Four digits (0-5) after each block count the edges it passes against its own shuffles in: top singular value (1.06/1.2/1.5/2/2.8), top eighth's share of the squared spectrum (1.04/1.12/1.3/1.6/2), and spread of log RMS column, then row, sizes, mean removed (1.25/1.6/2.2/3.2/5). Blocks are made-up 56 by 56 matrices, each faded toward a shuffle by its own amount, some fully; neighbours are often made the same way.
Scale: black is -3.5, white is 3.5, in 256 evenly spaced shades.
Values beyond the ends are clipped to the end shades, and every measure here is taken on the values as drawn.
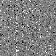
3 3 2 0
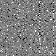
3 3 2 0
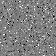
1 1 0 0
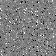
2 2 1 0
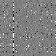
4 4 2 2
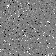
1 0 0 0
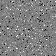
1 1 0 1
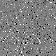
3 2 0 1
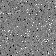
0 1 0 0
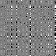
5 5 3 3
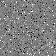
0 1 0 0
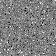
0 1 0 0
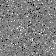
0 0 0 0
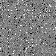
3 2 1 0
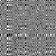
5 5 3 3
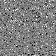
3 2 1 1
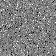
1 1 0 0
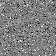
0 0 0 0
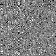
3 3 1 1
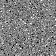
1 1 0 0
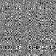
4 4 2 3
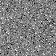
1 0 0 0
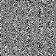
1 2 3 0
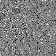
1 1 1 0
